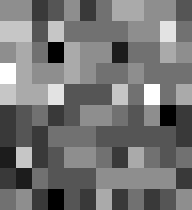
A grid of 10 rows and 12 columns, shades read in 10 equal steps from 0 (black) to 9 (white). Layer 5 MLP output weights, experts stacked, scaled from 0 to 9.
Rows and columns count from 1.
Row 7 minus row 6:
0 0 -2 2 1 -1 -2 -1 0 -2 3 0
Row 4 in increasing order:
4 4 4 4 4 5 5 5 5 6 6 9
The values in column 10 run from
2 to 9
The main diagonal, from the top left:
5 7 4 5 3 5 3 2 5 2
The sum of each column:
44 49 34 35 42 38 43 38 45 46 41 37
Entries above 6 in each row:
0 4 0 1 4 0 0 1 0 0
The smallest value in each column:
1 1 2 0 3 2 3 1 3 2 0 2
